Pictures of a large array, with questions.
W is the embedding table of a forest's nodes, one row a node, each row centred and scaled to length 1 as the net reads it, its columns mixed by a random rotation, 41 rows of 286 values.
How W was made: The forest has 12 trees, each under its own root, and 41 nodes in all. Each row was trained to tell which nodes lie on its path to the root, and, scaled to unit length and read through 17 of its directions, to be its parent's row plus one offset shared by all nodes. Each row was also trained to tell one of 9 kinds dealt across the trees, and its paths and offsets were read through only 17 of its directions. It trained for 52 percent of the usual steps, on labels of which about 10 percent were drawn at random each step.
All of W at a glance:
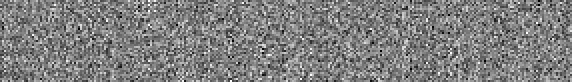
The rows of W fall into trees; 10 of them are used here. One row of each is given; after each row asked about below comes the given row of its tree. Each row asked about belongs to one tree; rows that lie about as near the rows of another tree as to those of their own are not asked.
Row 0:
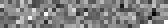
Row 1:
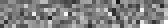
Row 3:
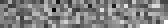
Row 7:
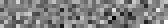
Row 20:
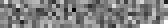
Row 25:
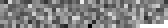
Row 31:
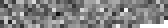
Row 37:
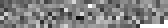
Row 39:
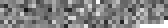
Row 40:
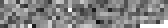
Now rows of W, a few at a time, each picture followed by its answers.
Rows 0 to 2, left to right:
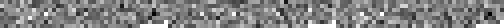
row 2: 7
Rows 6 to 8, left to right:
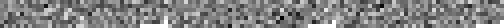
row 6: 40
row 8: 39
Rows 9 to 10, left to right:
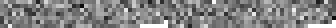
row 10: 3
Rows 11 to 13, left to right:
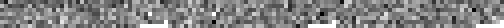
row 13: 25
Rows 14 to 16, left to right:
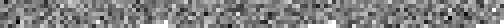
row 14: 39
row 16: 7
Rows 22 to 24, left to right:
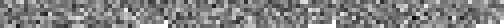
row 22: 25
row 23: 40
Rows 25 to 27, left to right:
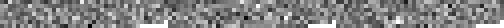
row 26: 37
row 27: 31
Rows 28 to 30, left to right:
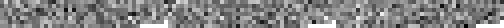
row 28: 20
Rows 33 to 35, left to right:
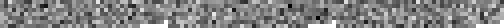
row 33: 39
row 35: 25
